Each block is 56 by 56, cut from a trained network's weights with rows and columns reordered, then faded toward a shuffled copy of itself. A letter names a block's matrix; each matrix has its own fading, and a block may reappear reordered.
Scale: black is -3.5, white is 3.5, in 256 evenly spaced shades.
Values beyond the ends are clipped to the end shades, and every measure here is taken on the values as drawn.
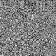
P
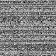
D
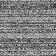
D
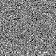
P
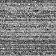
D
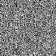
P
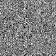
P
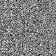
P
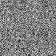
P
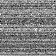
D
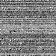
D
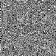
P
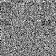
P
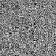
P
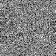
P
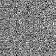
P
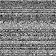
D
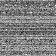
D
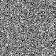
P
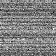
D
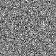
P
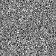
P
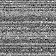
D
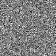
P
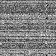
D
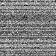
D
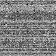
D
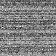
D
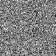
P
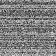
D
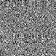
P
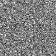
P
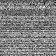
D
